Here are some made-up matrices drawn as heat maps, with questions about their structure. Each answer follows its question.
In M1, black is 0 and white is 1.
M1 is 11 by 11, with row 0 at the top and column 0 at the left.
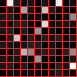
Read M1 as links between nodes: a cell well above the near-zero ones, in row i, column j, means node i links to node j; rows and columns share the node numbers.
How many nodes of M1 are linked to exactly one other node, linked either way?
1
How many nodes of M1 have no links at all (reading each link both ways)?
0
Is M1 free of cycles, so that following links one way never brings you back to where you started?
yes
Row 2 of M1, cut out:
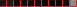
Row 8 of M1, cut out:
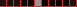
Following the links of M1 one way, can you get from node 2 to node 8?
no
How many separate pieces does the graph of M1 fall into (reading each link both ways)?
1
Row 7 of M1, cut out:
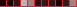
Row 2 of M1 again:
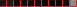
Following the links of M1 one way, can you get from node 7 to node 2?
yes
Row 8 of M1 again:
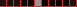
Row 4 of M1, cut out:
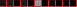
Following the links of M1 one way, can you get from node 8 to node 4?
no
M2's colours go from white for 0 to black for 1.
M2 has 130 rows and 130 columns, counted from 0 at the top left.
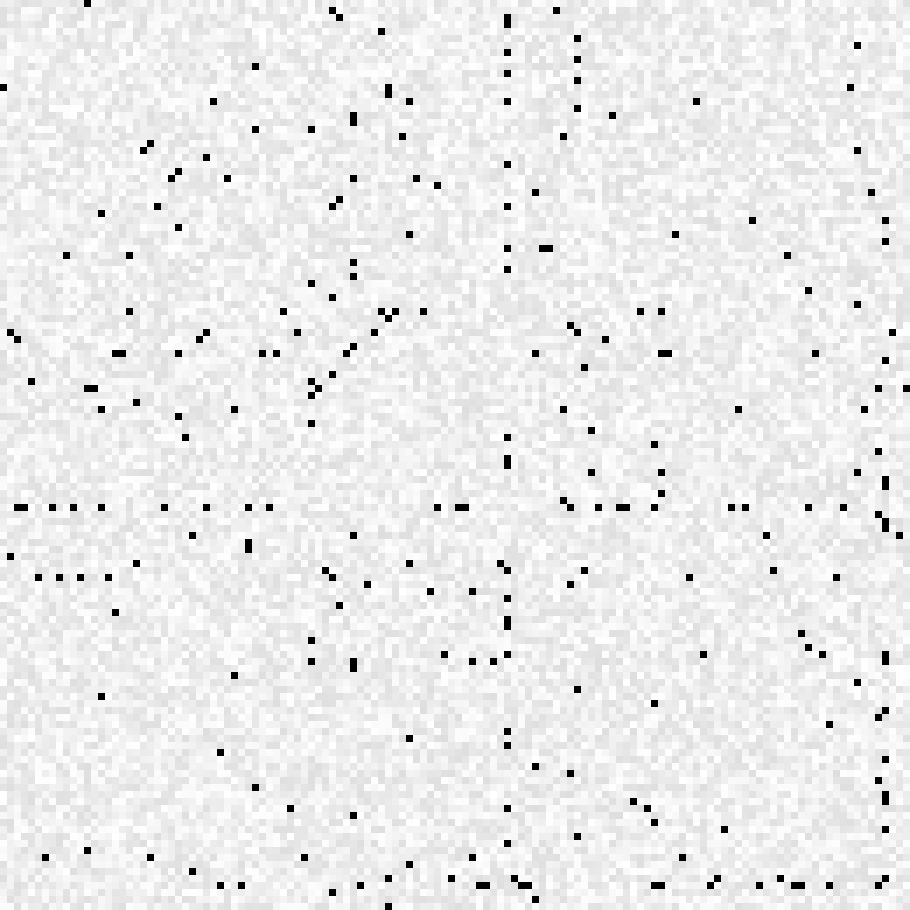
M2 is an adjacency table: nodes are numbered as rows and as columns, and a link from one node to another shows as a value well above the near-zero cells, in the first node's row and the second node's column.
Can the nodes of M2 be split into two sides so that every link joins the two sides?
yes
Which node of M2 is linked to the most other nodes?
node 72
